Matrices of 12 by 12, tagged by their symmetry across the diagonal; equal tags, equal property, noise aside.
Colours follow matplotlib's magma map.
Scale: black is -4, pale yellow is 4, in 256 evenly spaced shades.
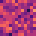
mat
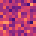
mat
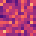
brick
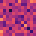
brick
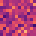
mat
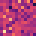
mat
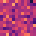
mat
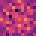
brick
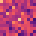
brick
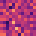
mat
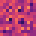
brick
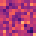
brick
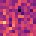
mat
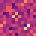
brick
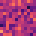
mat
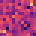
brick
